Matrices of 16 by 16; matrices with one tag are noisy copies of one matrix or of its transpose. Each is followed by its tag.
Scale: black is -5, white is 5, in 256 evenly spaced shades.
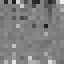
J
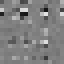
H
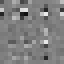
H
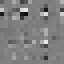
H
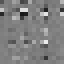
H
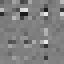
H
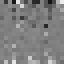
J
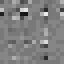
H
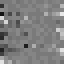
J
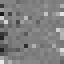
J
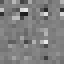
H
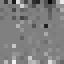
J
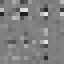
H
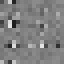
H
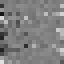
J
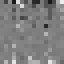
J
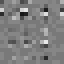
H
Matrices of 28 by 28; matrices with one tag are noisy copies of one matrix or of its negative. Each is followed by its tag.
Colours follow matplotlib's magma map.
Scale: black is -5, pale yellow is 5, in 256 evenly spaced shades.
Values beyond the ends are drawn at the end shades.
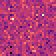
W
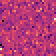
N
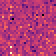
W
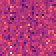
W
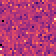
N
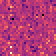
W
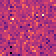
W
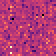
W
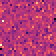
N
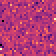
N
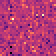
W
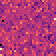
N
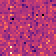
W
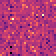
W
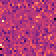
N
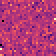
N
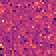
N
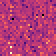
W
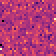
N
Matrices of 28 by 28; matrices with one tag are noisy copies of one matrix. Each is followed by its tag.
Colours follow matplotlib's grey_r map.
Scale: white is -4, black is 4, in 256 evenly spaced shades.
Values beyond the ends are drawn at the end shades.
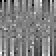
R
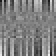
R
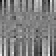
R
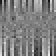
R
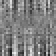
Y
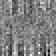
Y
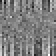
R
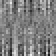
Y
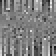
R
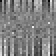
R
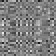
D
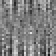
Y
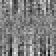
Y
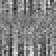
Y
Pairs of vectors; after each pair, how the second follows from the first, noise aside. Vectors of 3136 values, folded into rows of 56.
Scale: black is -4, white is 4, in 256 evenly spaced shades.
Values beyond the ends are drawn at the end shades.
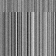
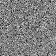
shuffled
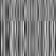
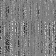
partly zeroed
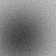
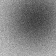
reversed
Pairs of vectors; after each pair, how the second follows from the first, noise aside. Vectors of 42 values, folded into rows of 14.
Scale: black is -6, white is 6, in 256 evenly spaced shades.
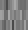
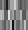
scaled up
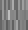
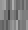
sign-scrambled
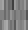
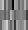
scaled up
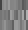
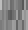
sign-scrambled
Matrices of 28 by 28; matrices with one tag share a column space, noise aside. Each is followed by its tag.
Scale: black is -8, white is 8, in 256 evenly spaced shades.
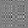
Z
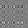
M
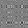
M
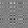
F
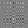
F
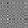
F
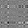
M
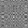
Z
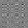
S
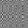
Z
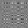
F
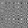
F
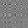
S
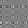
M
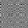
S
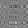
M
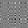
F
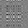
Z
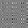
F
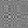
Z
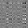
F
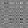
F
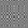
Z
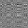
S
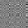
S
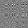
S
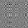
S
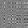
F
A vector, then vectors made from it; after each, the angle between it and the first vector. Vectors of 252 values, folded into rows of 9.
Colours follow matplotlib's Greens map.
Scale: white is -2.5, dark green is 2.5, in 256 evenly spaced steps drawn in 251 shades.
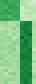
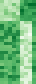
nearly opposite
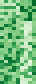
partly opposed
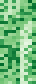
partly opposed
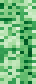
partly aligned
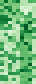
partly aligned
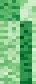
nearly parallel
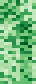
partly aligned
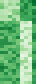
nearly opposite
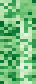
partly opposed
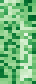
partly opposed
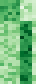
nearly parallel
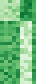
nearly opposite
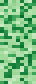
orthogonal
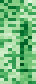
partly aligned
